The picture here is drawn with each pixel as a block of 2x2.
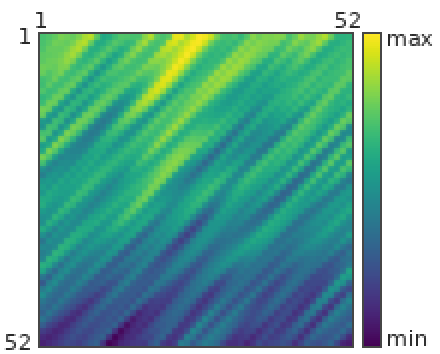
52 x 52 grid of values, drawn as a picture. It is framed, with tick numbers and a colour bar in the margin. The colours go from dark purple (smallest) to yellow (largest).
Overall the values sit about 50% of the way up the scale. The field climbs toward the top. The grain runs diagonally up to the right. The top middle is the ninth with the highest average.
